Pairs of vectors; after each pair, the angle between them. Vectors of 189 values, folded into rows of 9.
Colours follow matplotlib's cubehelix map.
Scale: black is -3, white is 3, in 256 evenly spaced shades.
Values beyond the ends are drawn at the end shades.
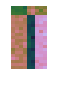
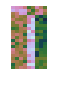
nearly opposite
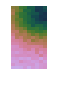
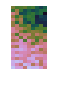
nearly parallel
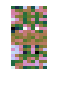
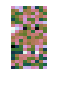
nearly opposite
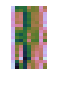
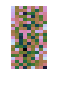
partly aligned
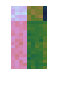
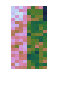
nearly parallel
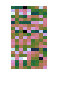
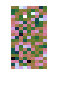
partly opposed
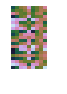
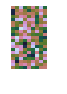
orthogonal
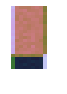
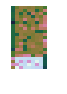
nearly opposite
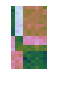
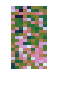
partly opposed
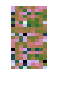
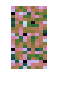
nearly parallel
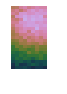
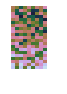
partly opposed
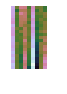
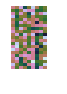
partly aligned
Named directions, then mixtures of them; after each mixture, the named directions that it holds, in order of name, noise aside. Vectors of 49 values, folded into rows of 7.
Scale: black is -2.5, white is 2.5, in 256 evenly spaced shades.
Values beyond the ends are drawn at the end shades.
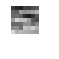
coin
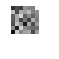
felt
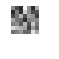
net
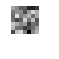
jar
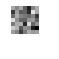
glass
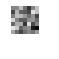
glass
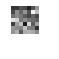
coin, felt, glass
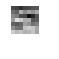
coin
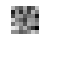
glass, net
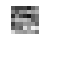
coin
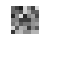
felt, net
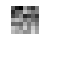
coin, net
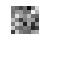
felt, glass, jar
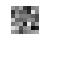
glass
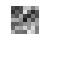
coin, jar, net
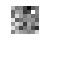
glass, jar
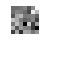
felt, glass
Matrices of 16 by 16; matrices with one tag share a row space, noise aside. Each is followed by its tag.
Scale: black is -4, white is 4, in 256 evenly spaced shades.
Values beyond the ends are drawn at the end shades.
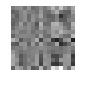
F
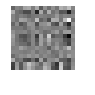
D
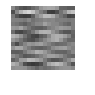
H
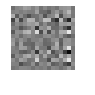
D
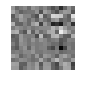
F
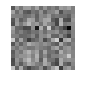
D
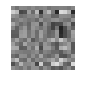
F
